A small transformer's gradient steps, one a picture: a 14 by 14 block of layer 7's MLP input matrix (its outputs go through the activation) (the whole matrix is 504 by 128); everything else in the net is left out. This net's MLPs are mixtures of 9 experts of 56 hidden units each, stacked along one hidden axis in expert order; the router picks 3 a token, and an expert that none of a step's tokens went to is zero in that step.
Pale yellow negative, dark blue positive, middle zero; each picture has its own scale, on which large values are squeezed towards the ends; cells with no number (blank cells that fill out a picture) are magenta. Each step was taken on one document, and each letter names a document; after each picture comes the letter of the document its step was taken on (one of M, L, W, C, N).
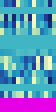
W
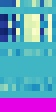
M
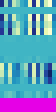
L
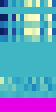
M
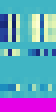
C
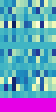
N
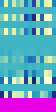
W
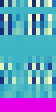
L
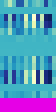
W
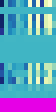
L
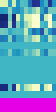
M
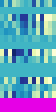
N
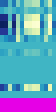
M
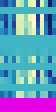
W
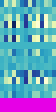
N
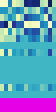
M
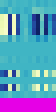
C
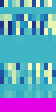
L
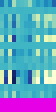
N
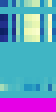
M
